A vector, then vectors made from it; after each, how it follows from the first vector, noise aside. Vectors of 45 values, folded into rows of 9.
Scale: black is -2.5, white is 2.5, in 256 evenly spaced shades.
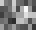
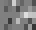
partly zeroed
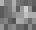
shrunk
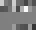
partly zeroed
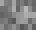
shrunk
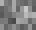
shrunk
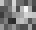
copied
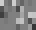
partly zeroed
